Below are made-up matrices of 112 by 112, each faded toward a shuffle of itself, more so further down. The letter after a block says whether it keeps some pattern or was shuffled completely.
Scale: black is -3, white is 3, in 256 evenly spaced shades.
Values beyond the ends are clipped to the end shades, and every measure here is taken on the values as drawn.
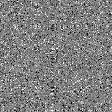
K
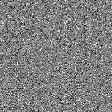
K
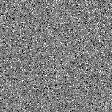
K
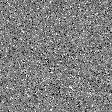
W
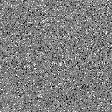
K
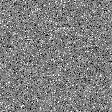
W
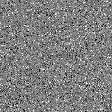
K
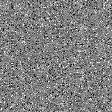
K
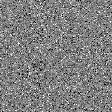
K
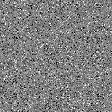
K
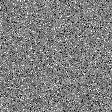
W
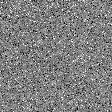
W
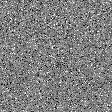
W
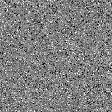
K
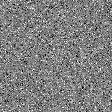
W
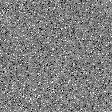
W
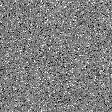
W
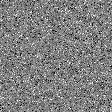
W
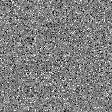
K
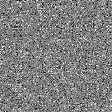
K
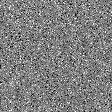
W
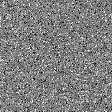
K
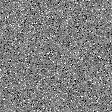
W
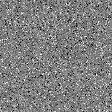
K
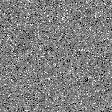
K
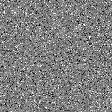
K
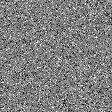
W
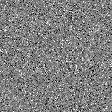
K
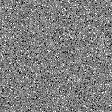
K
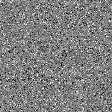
K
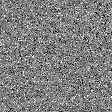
W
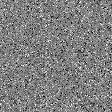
K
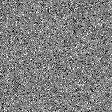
K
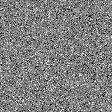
K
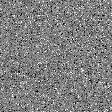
K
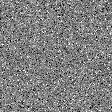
W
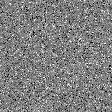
K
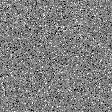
K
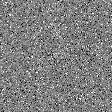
K
